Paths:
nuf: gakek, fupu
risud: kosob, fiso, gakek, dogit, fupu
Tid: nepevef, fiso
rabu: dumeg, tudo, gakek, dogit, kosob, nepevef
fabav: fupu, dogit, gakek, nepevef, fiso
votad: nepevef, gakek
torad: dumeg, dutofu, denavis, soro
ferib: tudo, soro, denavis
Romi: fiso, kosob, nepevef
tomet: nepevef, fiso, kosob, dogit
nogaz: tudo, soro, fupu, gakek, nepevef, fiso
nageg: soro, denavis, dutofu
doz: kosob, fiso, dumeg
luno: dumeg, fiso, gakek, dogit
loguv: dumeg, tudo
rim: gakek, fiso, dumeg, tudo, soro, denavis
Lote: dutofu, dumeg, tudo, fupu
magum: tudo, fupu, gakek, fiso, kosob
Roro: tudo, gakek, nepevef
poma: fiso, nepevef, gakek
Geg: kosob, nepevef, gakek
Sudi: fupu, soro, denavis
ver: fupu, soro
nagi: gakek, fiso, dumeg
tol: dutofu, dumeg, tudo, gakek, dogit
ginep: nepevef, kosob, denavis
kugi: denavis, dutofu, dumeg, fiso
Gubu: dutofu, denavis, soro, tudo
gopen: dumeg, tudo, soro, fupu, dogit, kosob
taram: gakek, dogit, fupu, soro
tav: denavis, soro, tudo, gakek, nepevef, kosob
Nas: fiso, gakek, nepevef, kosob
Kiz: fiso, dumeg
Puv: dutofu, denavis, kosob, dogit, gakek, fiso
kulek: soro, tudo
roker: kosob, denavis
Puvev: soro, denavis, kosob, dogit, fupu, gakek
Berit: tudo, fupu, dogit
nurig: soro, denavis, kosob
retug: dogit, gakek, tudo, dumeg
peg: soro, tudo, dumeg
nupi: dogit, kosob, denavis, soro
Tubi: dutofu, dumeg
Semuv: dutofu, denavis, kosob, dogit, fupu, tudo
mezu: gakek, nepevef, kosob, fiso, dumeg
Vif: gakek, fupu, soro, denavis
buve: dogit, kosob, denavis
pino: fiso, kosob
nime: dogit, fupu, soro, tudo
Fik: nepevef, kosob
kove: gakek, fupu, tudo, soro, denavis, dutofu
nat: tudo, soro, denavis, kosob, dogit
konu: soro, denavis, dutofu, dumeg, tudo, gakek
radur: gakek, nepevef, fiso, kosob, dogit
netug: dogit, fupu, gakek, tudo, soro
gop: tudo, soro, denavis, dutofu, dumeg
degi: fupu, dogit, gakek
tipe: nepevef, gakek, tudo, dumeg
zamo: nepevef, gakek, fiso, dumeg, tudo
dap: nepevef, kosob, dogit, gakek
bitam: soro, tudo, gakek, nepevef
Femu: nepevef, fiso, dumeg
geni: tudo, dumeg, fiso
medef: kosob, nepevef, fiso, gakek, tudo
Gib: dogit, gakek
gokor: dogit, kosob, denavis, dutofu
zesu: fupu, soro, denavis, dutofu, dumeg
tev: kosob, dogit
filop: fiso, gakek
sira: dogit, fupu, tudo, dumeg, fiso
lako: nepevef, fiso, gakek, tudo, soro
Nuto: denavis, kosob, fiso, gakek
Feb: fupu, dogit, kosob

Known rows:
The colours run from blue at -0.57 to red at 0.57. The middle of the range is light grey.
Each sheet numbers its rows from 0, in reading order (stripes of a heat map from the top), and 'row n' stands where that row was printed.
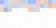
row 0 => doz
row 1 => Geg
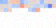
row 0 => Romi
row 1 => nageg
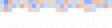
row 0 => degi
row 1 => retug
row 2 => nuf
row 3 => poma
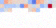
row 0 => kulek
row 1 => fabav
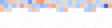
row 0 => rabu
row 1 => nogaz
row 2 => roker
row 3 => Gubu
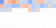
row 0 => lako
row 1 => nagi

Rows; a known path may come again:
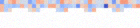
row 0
zamo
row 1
magum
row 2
peg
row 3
konu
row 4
nogaz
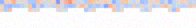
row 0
geni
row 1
retug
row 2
lako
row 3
kulek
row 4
nagi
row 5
pino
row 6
doz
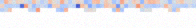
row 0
ferib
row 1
zesu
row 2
Gubu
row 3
sira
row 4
netug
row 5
bitam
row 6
Kiz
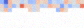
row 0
risud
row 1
Geg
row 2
nime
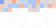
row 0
Femu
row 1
nuf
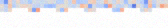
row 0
tev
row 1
kugi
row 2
ginep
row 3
kove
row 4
nageg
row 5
Feb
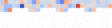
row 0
gop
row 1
Gib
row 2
fabav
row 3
roker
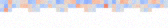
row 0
taram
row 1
filop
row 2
Romi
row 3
poma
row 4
Roro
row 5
Tid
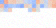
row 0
rim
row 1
Berit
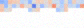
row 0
rabu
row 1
gopen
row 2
nupi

